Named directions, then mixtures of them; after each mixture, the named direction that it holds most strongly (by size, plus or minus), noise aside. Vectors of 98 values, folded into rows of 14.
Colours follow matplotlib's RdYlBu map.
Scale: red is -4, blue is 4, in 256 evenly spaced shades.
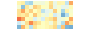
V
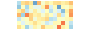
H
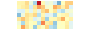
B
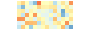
V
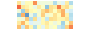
H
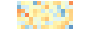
H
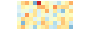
B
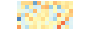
H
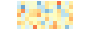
B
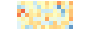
H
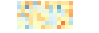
H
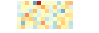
B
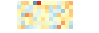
H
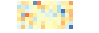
H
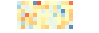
H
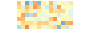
H
